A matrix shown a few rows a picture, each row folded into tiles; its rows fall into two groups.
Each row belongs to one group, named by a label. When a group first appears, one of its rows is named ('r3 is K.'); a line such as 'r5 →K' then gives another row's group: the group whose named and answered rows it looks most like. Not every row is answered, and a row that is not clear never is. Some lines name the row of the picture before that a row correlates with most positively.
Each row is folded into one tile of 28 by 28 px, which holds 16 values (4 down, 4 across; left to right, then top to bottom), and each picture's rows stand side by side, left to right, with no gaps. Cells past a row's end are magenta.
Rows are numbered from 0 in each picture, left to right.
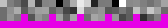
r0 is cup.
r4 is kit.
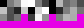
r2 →cup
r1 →cup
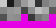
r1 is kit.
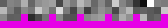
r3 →cup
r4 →cup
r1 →kit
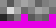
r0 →kit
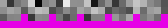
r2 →kit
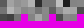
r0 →kit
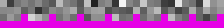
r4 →kit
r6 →kit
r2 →cup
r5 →cup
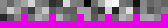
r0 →kit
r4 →cup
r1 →cup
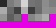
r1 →cup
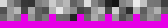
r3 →cup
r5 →cup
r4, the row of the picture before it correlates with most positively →0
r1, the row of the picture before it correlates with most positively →0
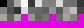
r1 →kit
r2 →cup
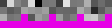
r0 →kit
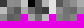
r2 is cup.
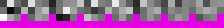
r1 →cup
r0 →kit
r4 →cup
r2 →kit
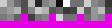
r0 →cup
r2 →kit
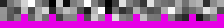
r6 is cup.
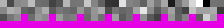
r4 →kit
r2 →kit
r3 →cup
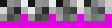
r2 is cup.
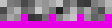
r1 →kit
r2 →cup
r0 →cup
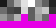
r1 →cup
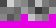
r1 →kit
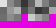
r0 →cup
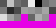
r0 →kit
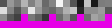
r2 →cup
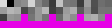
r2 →cup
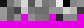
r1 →kit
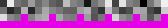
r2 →kit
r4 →kit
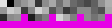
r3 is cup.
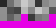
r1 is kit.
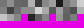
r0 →kit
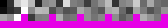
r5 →kit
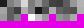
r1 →kit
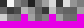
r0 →kit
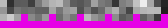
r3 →kit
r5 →cup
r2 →cup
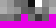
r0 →cup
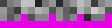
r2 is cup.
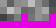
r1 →cup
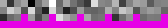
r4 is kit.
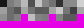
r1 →kit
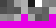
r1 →kit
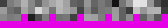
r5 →cup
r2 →cup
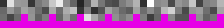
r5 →kit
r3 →kit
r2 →cup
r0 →kit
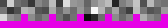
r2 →kit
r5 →kit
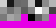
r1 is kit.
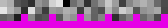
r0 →cup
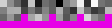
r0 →cup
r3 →kit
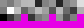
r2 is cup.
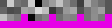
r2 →cup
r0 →kit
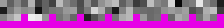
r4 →cup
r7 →cup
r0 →cup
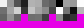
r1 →cup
